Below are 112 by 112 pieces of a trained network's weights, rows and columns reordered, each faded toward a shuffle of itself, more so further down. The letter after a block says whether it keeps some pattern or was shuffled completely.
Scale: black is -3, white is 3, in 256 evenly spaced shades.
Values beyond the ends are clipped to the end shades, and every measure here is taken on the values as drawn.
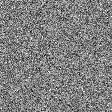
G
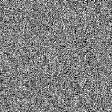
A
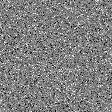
G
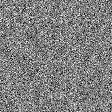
A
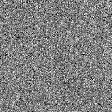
A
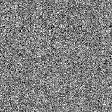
A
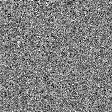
A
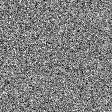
G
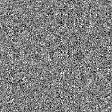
A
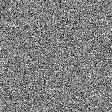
G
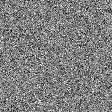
G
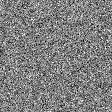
G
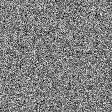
G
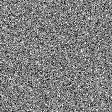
G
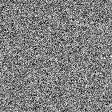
G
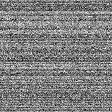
A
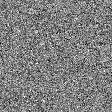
G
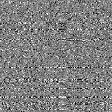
A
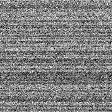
A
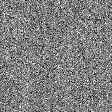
A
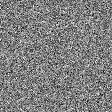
G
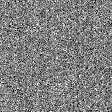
A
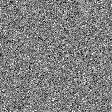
G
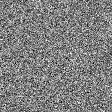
G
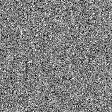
A
